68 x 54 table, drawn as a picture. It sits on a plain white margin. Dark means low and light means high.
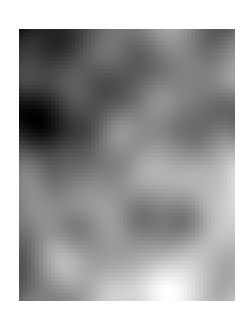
The field is smooth, with broad soft blobs. Values rise toward the bottom right. The ninth with the highest average is the bottom right. No row or column stands out.
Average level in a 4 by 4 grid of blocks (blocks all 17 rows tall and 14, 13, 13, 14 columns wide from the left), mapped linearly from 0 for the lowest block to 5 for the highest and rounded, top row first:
0223 / 0233 / 3334 / 3455
